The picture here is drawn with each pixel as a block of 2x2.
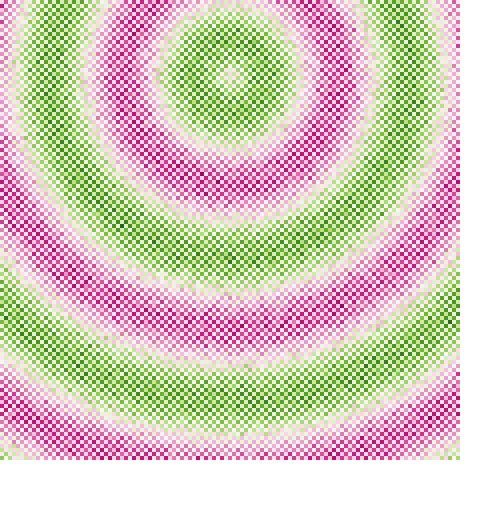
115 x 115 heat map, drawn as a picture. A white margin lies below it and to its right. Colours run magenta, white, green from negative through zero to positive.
No overall slope runs across the table. No row or column stands out. Rings spread out from the top middle.
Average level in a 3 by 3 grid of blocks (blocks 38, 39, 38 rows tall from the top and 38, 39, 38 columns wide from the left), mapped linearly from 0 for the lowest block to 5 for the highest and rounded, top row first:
151
010
111
